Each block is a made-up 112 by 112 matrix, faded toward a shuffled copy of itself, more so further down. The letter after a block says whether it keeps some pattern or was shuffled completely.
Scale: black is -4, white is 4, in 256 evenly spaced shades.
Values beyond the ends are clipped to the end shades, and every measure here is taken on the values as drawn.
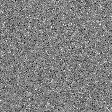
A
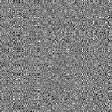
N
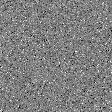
A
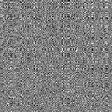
N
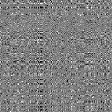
N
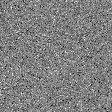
A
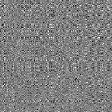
N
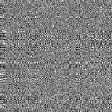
N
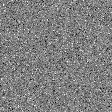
A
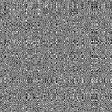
N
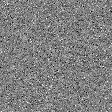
A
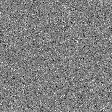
A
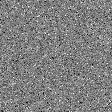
A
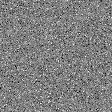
A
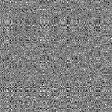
N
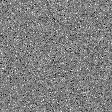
A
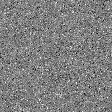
A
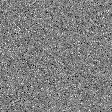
A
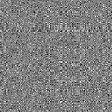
N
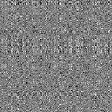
N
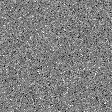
A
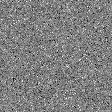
A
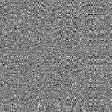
N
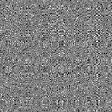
N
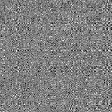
N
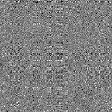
N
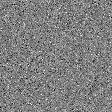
A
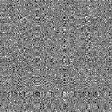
N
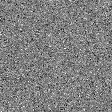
A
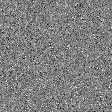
A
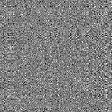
N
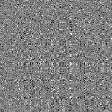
N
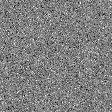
A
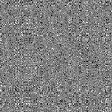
N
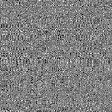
N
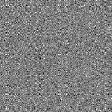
N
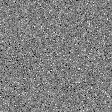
A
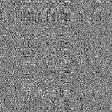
N
